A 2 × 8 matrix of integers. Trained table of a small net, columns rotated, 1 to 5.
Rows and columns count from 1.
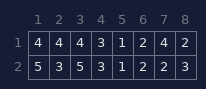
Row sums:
24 24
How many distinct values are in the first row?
4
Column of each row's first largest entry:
1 1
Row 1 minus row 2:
-1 1 -1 0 0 0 2 -1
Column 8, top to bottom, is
2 3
